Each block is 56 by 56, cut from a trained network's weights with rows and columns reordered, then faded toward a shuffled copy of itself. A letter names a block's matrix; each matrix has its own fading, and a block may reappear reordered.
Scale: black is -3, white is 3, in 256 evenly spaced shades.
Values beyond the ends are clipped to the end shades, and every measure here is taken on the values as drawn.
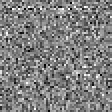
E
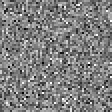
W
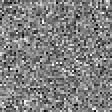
W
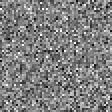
W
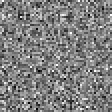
E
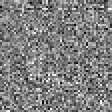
E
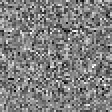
E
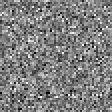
W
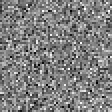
W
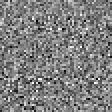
E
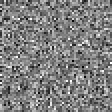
E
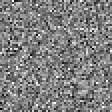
W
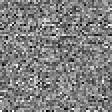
E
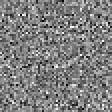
E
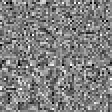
E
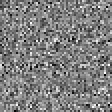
E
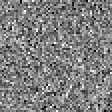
W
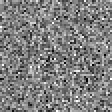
W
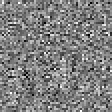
E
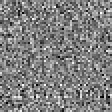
E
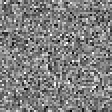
W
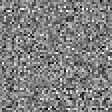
E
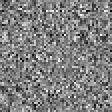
E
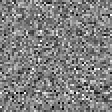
E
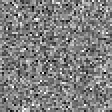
W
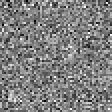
E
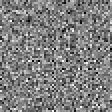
E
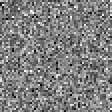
W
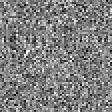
E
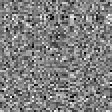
E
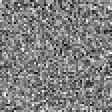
W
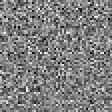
E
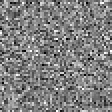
E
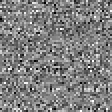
E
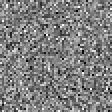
W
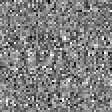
E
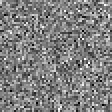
W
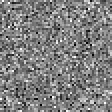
W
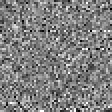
E
